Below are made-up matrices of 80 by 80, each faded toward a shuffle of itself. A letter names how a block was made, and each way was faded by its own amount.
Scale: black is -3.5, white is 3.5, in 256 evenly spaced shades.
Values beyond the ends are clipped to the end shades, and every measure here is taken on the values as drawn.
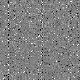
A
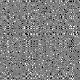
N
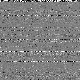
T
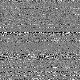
T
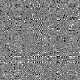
N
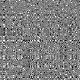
N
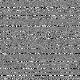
T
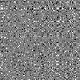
N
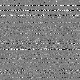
T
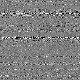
T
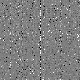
A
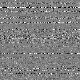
T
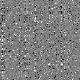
A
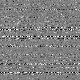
T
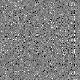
A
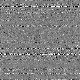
T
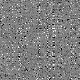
A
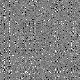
A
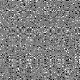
N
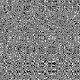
N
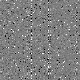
A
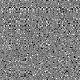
N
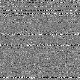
T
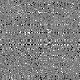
N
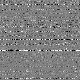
T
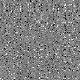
A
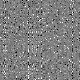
A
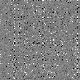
A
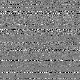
T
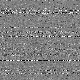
T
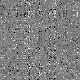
A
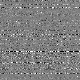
T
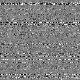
T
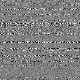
T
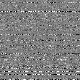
T
